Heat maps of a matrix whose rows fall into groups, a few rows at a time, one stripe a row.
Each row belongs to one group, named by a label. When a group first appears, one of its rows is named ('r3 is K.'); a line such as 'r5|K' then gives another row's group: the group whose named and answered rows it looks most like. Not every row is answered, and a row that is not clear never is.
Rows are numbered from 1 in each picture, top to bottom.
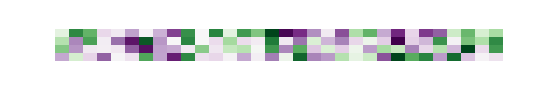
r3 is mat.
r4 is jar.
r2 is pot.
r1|pot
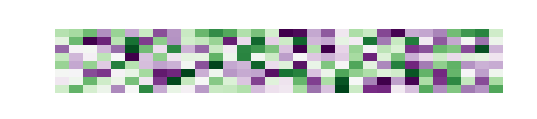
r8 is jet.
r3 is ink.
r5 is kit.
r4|mat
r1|pot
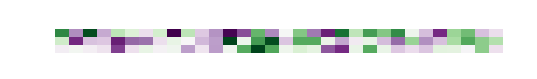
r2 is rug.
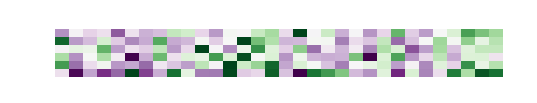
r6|rug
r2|mat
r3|mat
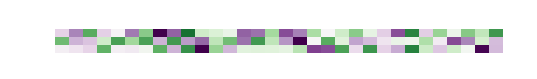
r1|pot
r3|jar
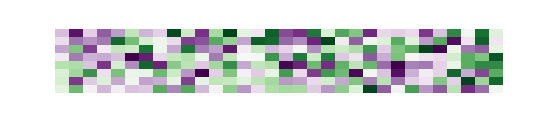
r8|jar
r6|jet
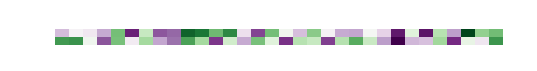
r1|pot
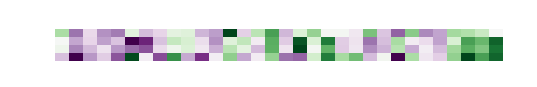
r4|rug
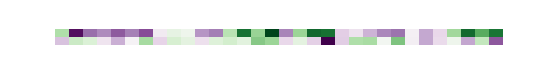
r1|rug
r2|ink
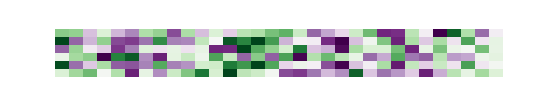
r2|mat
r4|kit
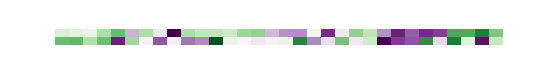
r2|jet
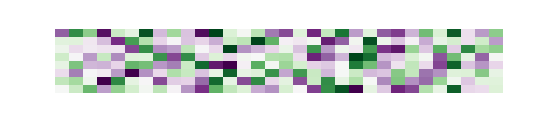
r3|pot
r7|kit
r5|jar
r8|jet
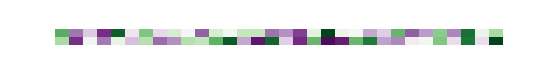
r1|kit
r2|pot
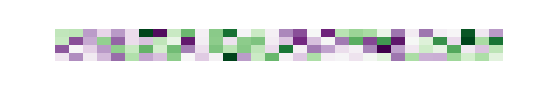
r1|pot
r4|rug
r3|jet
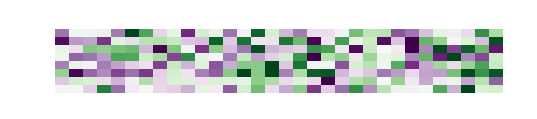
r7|ink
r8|mat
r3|kit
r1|ink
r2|jet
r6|rug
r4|jar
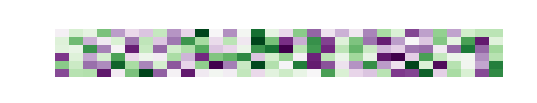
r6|jet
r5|jar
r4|jet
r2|pot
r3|pot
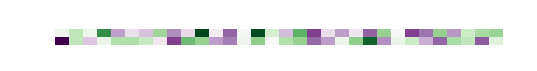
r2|jar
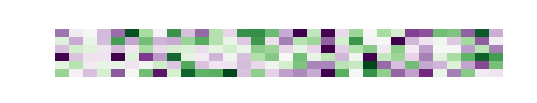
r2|pot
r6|pot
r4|rug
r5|jar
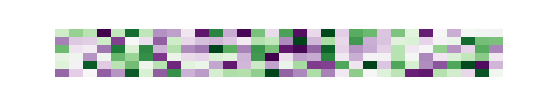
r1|kit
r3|kit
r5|jar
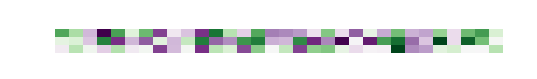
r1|kit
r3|kit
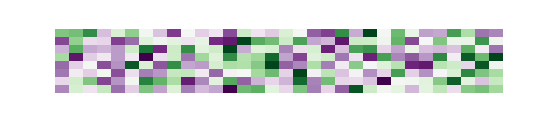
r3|pot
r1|jar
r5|ink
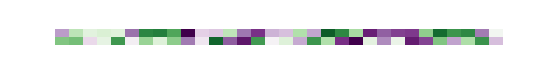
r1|jet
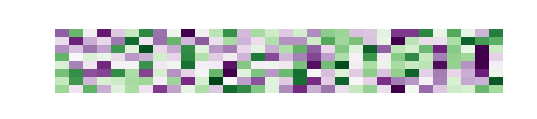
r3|jar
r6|jar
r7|jet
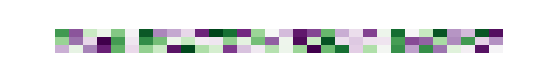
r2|kit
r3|jar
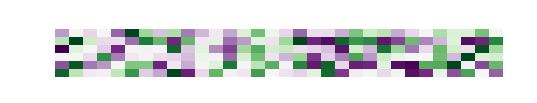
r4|mat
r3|ink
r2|jar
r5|jet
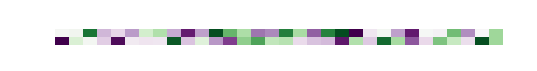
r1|jet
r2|ink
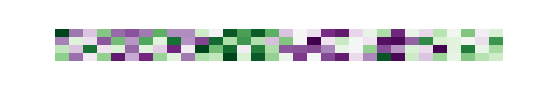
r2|jet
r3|pot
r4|mat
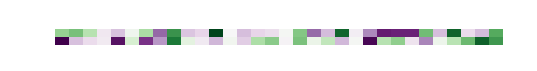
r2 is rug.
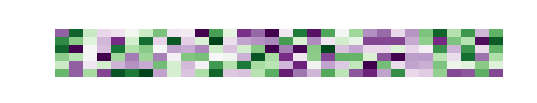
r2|jet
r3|kit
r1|jet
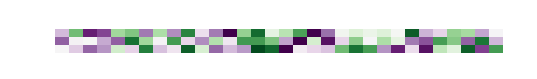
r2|ink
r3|pot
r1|jar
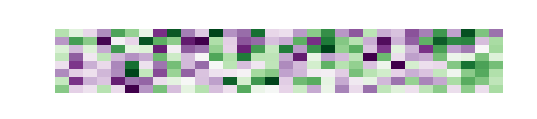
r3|kit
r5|rug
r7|rug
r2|jet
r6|ink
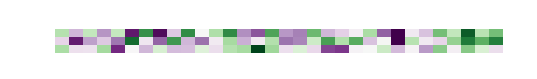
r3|mat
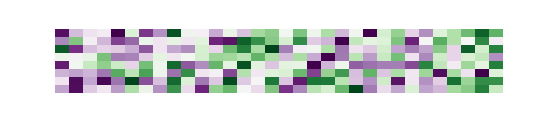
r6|jar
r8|rug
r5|jet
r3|mat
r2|ink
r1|rug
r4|mat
